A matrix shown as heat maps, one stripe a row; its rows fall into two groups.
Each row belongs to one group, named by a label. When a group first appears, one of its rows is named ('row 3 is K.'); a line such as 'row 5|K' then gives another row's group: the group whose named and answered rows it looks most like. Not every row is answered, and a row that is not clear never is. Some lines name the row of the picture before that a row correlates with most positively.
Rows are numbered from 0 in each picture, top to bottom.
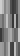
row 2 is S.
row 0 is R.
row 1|R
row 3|R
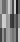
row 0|R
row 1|R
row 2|S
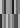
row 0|R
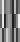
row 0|R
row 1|S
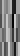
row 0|S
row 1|R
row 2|R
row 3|S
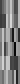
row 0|S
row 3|S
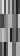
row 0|R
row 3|S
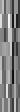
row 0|R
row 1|R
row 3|R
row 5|R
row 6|R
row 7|R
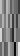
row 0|R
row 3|S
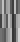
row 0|R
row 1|S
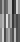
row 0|S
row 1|R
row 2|R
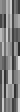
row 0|R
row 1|S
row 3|R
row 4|S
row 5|S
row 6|S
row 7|S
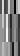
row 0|S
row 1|R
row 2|R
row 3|R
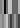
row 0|S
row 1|R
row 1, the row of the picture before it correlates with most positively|2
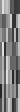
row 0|R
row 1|S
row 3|S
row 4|R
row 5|R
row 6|S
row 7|S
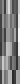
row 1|S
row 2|S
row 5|S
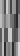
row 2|S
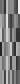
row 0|S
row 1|R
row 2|R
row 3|S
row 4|R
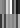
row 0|R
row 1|S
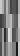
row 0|R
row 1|S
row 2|S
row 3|S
